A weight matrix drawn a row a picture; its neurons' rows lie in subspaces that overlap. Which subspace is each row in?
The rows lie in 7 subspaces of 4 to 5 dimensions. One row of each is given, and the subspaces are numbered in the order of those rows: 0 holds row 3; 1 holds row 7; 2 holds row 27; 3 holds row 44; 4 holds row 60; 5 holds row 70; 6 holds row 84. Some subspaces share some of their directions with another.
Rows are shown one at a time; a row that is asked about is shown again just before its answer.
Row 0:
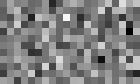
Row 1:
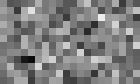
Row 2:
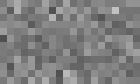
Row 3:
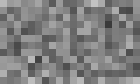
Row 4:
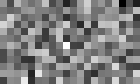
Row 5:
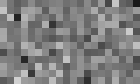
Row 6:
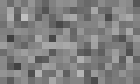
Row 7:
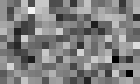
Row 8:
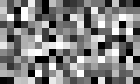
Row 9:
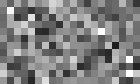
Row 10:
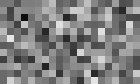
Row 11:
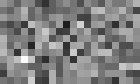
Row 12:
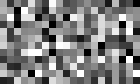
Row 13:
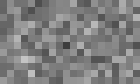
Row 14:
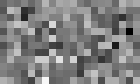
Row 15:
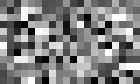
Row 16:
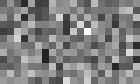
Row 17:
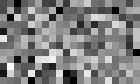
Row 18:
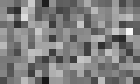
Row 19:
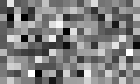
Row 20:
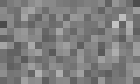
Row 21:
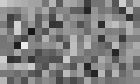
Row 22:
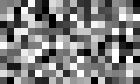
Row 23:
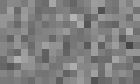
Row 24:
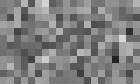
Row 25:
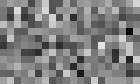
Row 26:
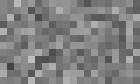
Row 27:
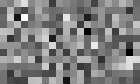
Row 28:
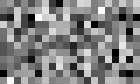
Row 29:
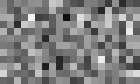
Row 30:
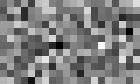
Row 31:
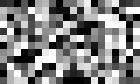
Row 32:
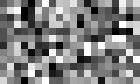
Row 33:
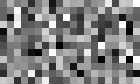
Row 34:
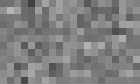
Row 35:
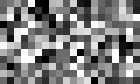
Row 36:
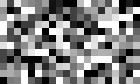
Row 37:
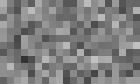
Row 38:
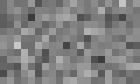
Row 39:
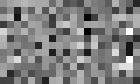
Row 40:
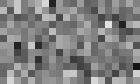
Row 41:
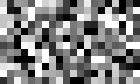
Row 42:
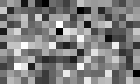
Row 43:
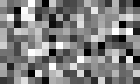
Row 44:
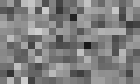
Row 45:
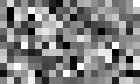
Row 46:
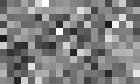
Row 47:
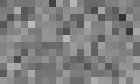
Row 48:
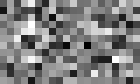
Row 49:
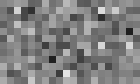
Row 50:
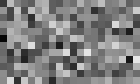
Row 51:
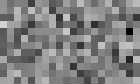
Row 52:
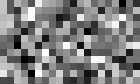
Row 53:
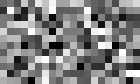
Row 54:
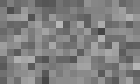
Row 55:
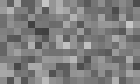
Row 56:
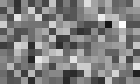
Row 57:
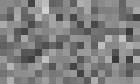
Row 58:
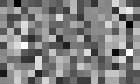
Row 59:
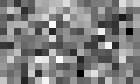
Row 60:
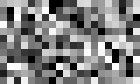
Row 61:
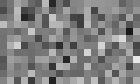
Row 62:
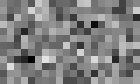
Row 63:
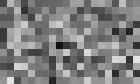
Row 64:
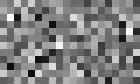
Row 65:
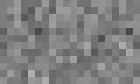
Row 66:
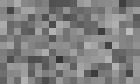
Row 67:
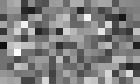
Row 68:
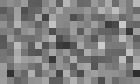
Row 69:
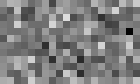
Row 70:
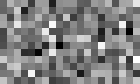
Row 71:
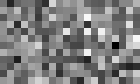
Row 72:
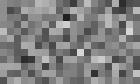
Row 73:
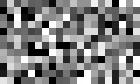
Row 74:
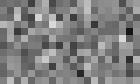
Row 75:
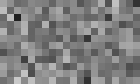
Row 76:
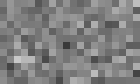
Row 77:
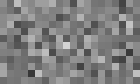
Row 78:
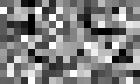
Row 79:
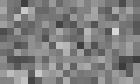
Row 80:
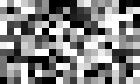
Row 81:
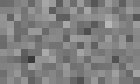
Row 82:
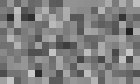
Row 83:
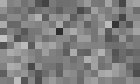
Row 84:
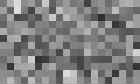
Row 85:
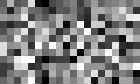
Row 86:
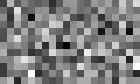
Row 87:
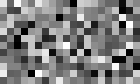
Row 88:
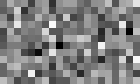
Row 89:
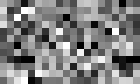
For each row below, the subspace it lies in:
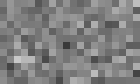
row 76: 6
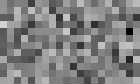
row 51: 2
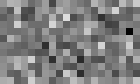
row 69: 0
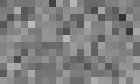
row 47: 6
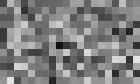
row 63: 1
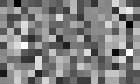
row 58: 0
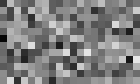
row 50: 1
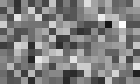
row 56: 6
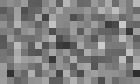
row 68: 6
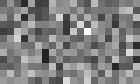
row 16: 2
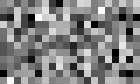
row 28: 5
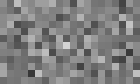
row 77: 0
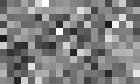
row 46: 1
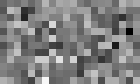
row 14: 4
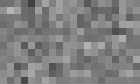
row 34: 3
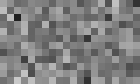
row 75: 0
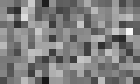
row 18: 3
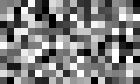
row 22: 2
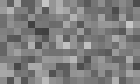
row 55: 3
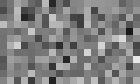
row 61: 4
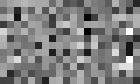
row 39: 2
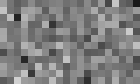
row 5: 0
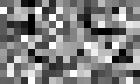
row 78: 3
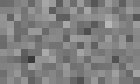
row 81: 0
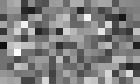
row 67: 1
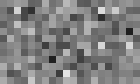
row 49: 6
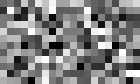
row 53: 3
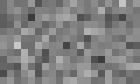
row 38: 5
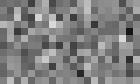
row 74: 4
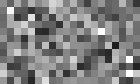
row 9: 1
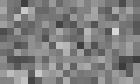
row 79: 2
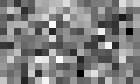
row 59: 4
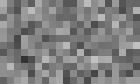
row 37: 0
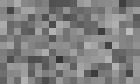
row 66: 4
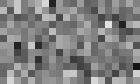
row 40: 6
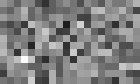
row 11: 1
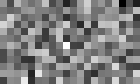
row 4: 4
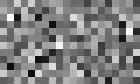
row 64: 6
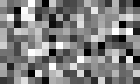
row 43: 3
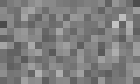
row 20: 1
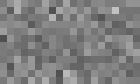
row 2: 6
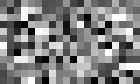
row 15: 1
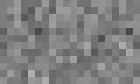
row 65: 3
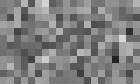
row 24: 1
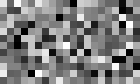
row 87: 0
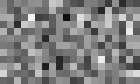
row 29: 5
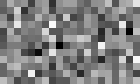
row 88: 5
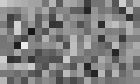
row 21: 4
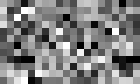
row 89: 2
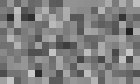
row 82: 5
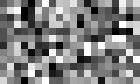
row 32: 3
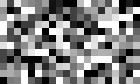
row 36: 4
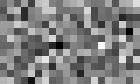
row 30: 3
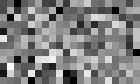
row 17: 6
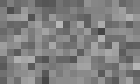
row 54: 4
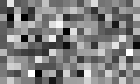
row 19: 2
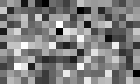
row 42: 1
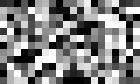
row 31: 0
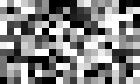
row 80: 4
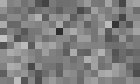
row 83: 1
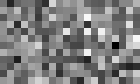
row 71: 2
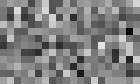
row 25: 6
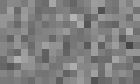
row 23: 6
